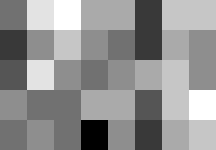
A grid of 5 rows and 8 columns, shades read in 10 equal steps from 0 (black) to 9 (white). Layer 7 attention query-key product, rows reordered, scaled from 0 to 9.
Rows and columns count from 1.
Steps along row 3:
up down down up up up down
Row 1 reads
4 8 9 6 6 2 7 7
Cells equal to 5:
9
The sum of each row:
49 36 43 44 33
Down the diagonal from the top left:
4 5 5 6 5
